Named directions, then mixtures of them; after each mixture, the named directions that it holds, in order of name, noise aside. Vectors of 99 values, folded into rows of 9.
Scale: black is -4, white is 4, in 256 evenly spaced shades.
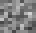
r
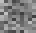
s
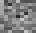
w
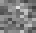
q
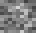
q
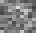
q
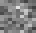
q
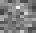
q, r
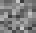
r, w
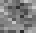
q, s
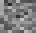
w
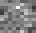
q, r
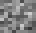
r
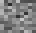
w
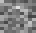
q, s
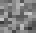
r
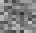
s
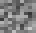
r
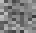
s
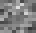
q, r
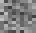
s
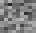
r, w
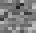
q, r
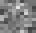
q, r
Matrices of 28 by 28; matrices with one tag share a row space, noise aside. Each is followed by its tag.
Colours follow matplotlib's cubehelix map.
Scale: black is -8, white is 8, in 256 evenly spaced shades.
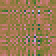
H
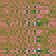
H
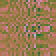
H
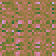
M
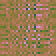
H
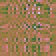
H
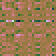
M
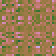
M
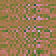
H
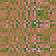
H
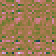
M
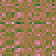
M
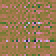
H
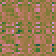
M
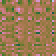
M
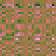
M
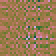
H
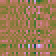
H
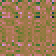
M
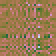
H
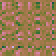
M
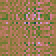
H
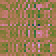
H
